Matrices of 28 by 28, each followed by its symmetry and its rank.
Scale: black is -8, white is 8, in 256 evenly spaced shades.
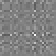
symmetric, rank three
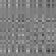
neither, rank two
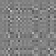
symmetric, rank three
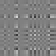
symmetric, rank one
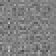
neither, rank five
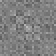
symmetric, rank three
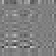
neither, rank two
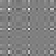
symmetric, rank one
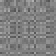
neither, rank two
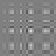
symmetric, rank one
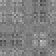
symmetric, rank three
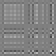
symmetric, rank one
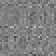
neither, rank five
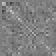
symmetric, rank five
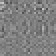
neither, rank five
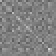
symmetric, rank five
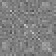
symmetric, rank five
